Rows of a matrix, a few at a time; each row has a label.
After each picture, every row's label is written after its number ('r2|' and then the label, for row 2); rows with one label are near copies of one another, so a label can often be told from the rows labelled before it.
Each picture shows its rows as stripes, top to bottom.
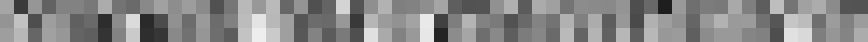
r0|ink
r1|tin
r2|tin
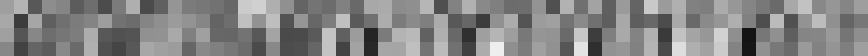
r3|tin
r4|ink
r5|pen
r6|pen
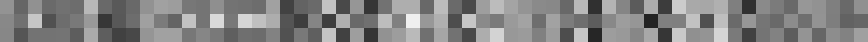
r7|pen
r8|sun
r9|pen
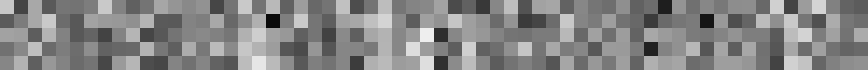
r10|ink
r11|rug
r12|tin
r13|sun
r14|tin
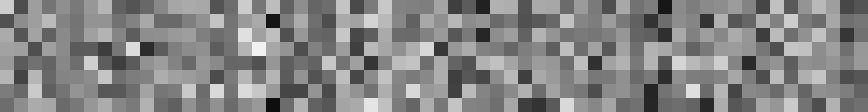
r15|ink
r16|rug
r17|ink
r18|tin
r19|pen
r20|ink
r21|sun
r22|rug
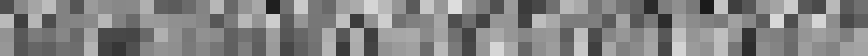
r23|rug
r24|ink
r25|pen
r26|pen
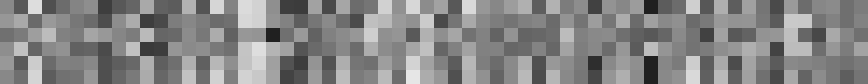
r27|sun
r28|tin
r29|rug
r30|tin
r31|sun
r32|sun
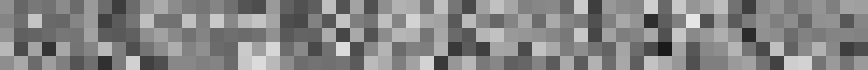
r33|pen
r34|sun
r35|pen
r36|ink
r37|tin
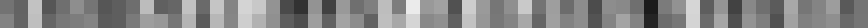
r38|sun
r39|sun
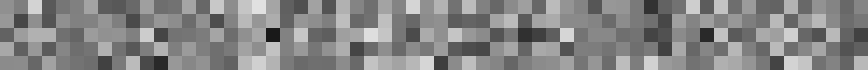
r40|sun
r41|ink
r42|rug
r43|ink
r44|tin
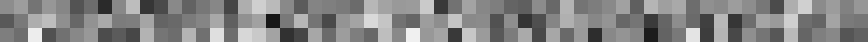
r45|tin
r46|rug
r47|sun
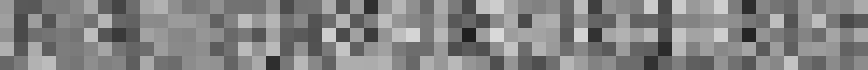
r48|pen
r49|ink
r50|pen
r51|ink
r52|rug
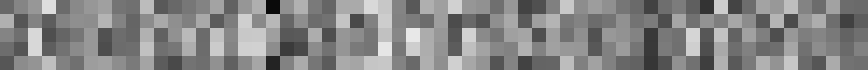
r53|rug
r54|ink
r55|sun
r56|sun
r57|rug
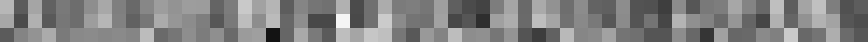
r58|ink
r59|ink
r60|rug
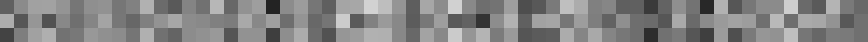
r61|rug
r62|ink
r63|rug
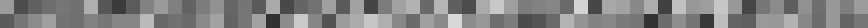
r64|pen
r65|rug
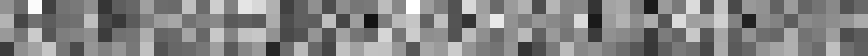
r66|sun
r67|pen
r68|sun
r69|rug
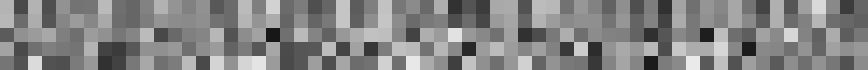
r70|ink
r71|ink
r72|rug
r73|pen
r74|sun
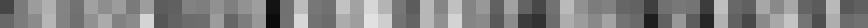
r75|rug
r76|rug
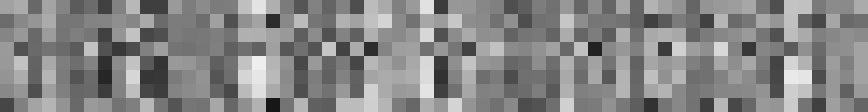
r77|tin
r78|rug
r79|tin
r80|pen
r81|tin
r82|tin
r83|tin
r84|rug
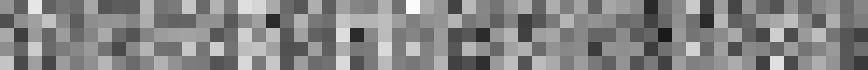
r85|sun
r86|rug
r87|ink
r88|sun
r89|ink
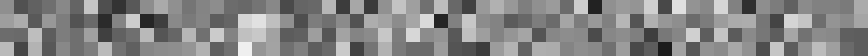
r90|pen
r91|tin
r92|sun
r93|ink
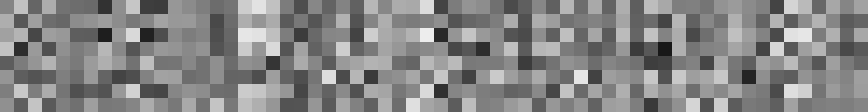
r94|tin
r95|ink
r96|tin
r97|ink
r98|rug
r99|pen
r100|tin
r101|sun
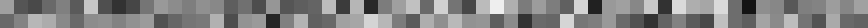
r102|pen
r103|rug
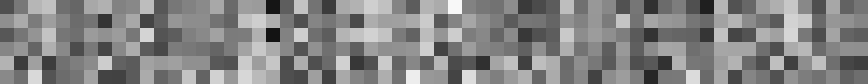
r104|rug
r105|tin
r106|rug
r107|tin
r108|ink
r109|sun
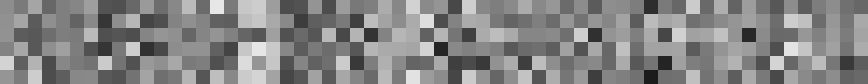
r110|sun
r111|tin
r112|pen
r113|tin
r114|ink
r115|sun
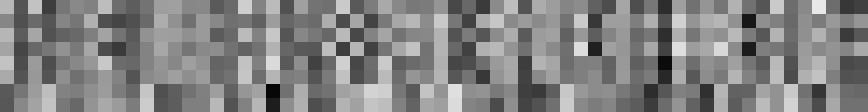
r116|ink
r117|pen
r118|ink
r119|pen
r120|ink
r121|ink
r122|rug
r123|rug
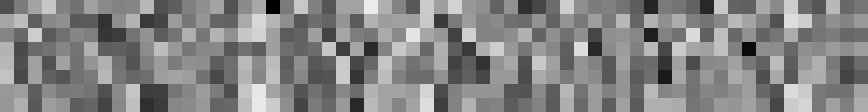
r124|rug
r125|tin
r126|sun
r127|pen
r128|ink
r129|ink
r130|tin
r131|tin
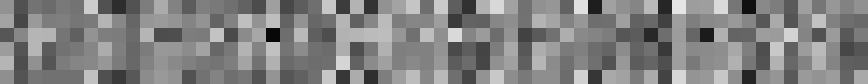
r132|pen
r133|ink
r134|rug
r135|ink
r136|ink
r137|pen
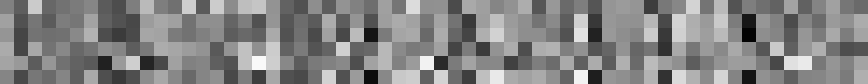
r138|sun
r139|pen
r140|pen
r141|ink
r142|tin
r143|pen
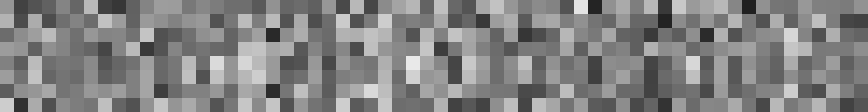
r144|pen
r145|ink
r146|rug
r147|tin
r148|sun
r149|sun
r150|rug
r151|ink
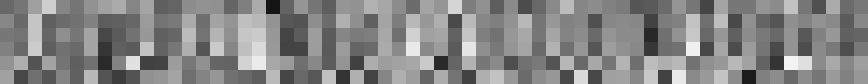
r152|rug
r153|sun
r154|sun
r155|sun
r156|tin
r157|pen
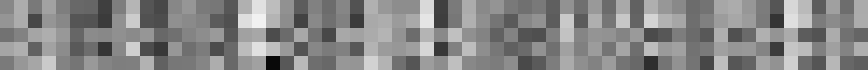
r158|tin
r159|tin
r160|rug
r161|tin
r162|rug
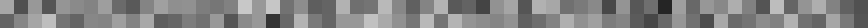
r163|ink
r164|rug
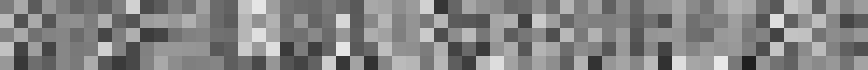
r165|tin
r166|ink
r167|tin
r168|ink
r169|pen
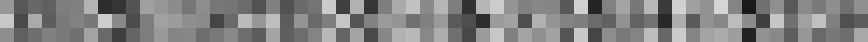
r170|pen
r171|ink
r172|pen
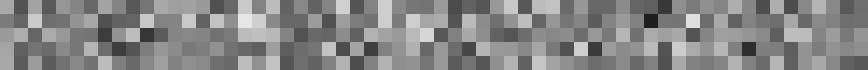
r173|ink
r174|sun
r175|tin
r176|pen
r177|ink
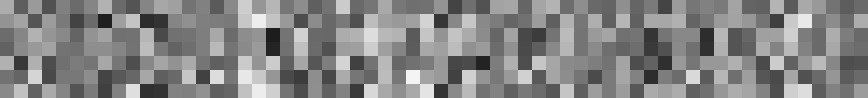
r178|ink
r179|tin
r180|rug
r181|rug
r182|ink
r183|sun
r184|tin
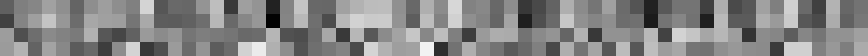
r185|rug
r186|rug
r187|pen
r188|tin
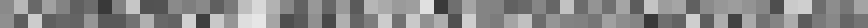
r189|tin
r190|sun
